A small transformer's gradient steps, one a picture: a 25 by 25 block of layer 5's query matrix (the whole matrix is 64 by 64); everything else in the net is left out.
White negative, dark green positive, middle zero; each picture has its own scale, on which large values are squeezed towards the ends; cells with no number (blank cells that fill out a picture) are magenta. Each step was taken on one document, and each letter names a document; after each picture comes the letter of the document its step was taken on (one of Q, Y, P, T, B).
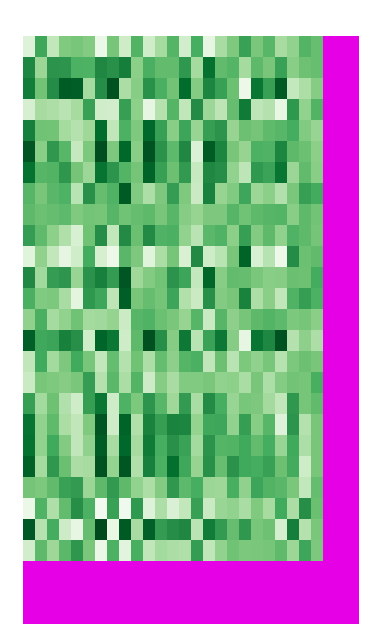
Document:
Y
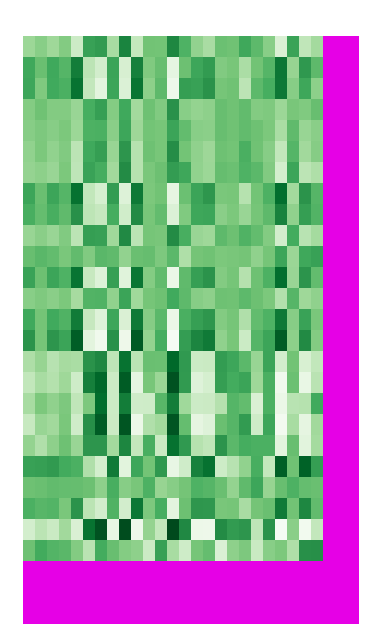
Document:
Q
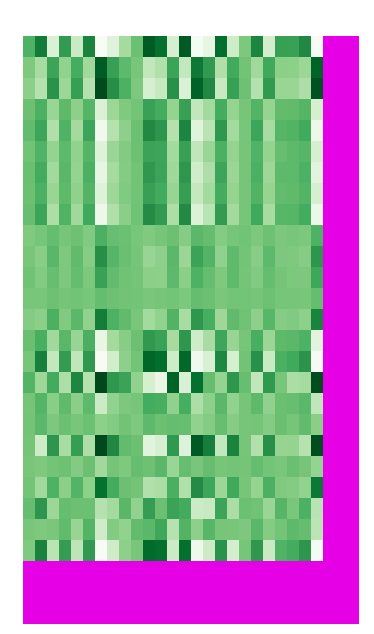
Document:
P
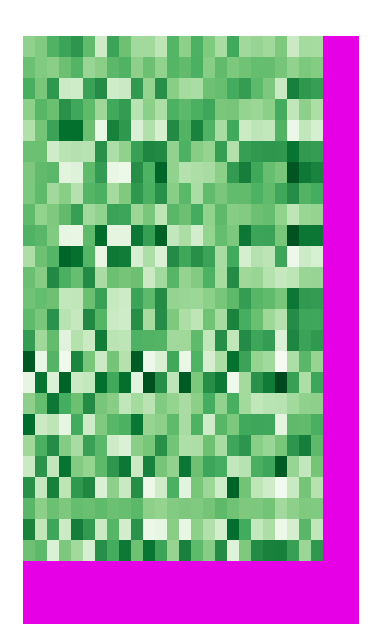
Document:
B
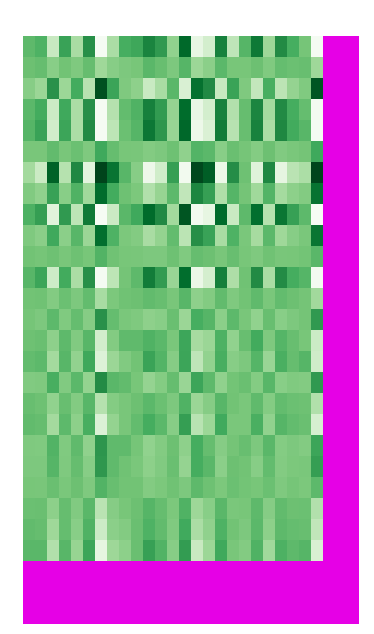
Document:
P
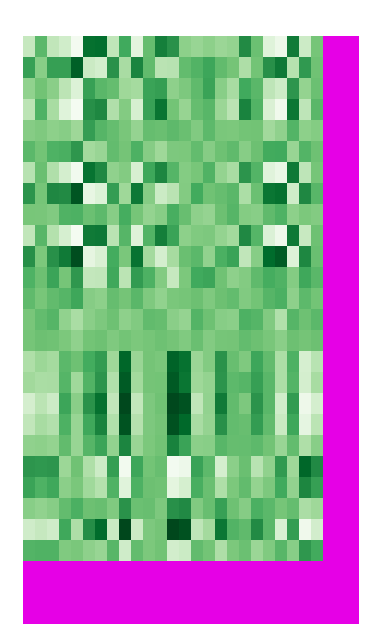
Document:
Q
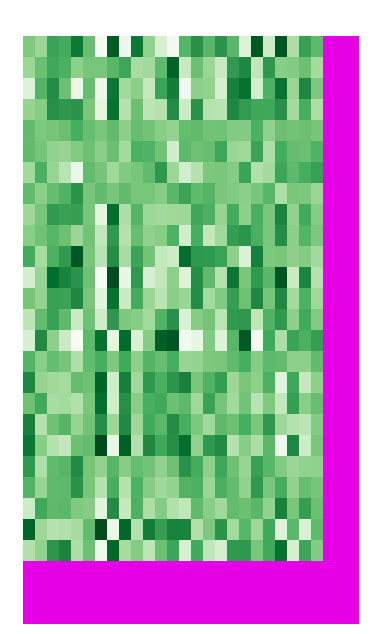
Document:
Y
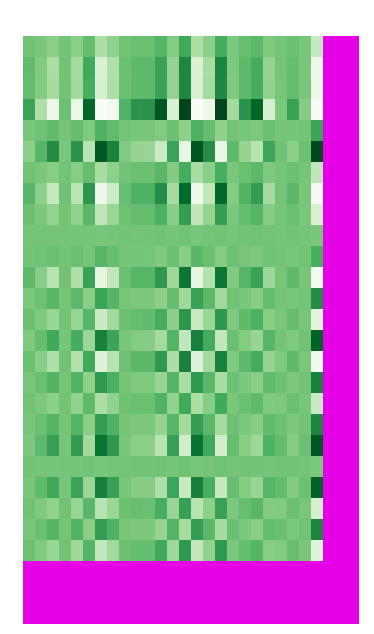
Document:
P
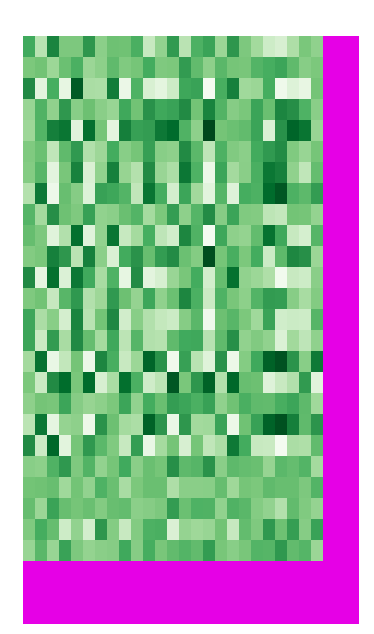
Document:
B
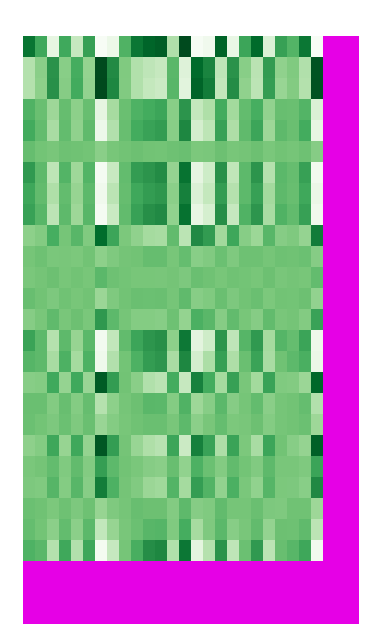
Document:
P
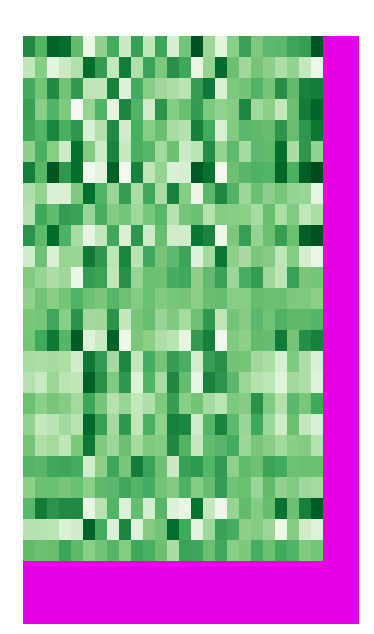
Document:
Q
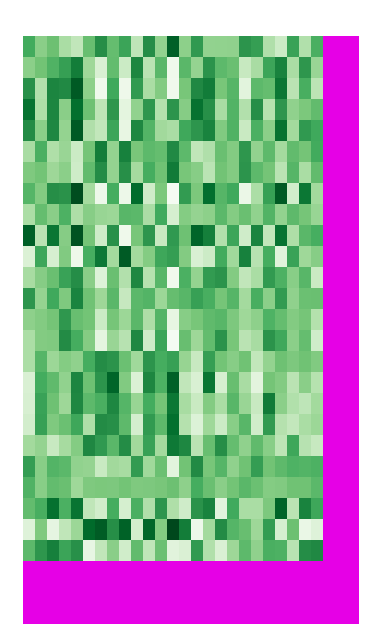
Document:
Q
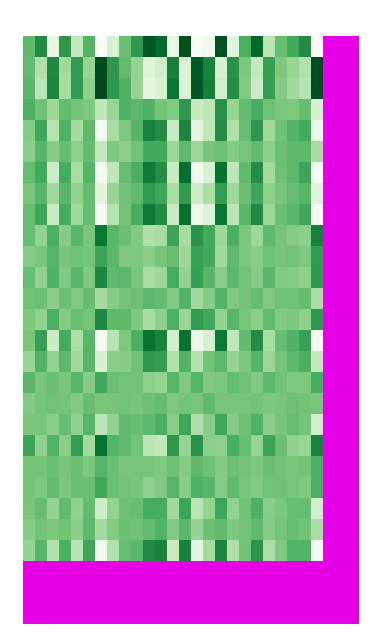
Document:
P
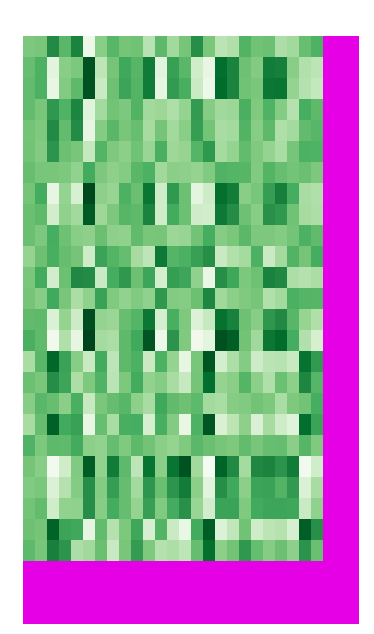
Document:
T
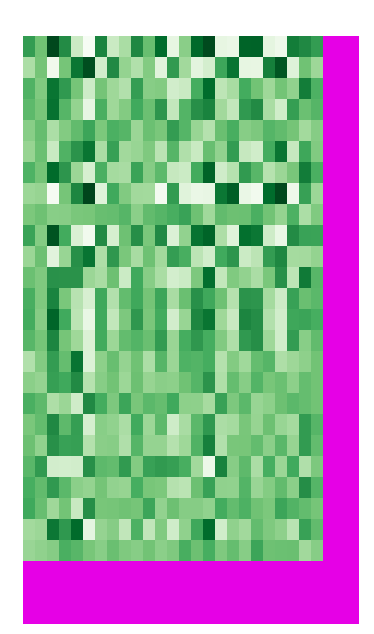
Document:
T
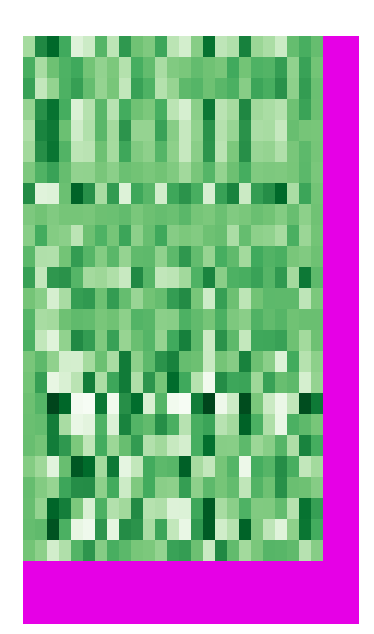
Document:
T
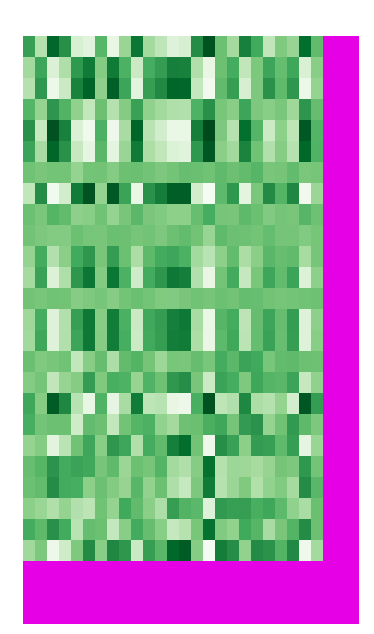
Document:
T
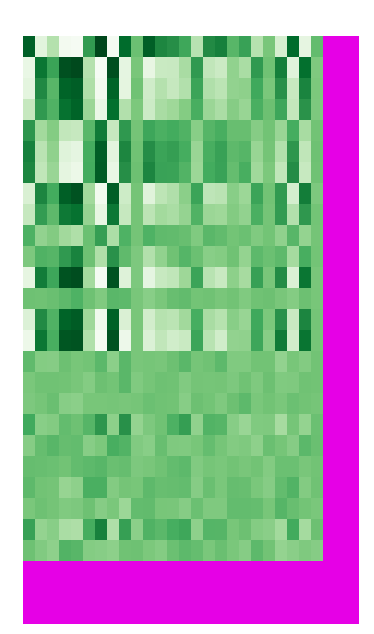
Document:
Y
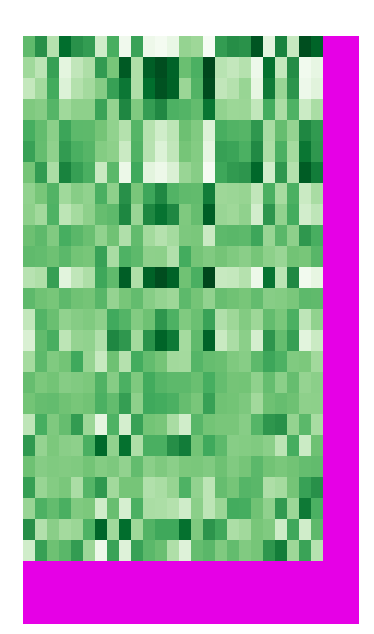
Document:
Y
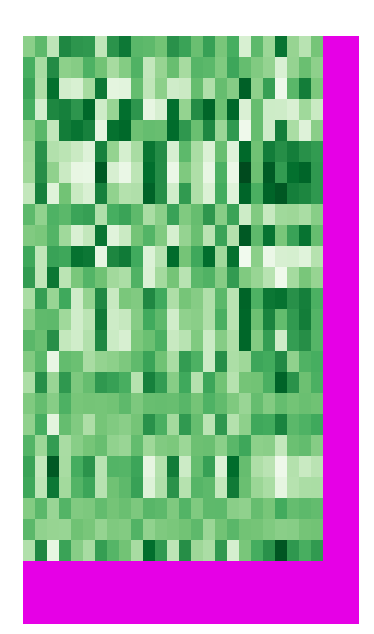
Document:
B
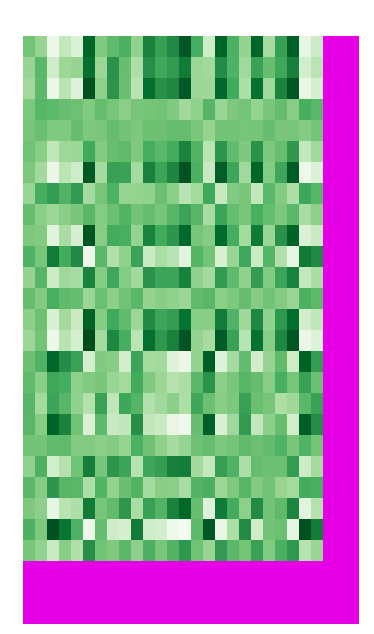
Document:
T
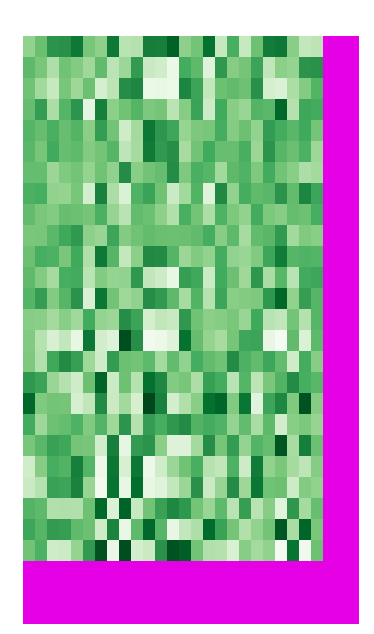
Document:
Y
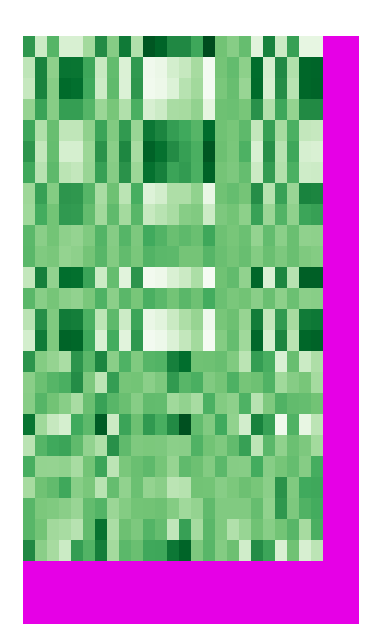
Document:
Y
